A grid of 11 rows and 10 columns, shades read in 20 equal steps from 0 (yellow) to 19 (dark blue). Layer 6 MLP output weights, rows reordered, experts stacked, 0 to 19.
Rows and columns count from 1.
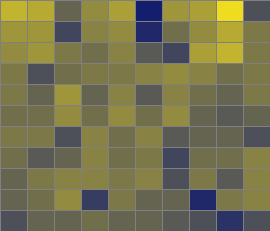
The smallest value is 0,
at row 1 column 9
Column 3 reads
12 15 10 11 7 8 14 12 9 8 12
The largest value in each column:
14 14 15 16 12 19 15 18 17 14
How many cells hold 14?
8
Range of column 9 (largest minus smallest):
17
